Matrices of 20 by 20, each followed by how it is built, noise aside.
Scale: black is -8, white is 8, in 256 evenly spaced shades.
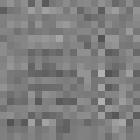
low rank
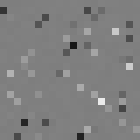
sparse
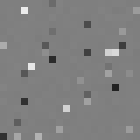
sparse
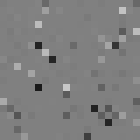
sparse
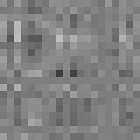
low rank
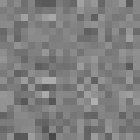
low rank
